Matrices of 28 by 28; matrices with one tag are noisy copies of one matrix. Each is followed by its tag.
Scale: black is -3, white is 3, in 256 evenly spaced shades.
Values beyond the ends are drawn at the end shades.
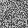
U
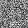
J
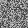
J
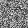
J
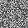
J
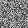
J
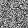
J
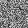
J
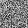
U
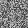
J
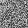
U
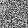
U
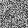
U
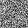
U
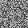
J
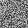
U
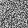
U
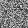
J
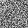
U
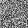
U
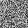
U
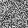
U
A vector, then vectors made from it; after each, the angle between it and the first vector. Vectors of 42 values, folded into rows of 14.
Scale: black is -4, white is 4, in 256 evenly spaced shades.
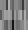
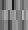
orthogonal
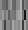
orthogonal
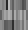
nearly parallel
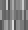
nearly opposite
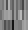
nearly parallel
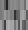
orthogonal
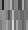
partly opposed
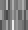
nearly opposite
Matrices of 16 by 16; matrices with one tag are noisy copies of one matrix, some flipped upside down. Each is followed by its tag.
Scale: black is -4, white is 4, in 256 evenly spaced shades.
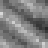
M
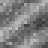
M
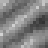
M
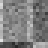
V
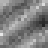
M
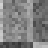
V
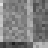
V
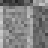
V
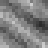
M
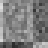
V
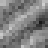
M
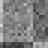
V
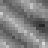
M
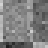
V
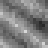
M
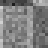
V
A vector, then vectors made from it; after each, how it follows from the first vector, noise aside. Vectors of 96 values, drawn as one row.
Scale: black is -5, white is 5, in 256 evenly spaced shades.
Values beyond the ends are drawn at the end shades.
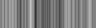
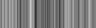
copied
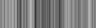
copied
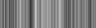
negated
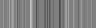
partly zeroed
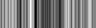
scaled up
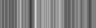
negated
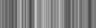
negated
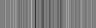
partly zeroed
